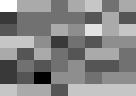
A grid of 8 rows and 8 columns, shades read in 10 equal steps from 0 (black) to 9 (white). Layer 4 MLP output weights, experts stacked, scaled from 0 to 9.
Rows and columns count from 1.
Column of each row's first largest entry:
1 7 6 1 1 5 4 1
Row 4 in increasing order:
2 3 4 5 5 5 7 7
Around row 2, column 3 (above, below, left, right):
6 4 4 4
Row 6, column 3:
3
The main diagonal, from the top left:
9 4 4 2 3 3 5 7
